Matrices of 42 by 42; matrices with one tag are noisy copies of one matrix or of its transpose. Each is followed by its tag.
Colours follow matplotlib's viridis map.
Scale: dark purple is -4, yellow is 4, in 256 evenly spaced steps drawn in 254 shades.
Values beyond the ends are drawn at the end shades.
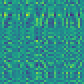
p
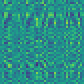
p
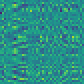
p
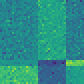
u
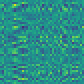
p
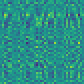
p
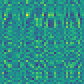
p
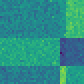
u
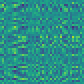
p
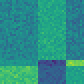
u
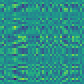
p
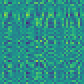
p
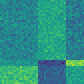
u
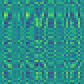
p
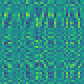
p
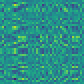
p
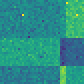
u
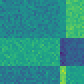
u
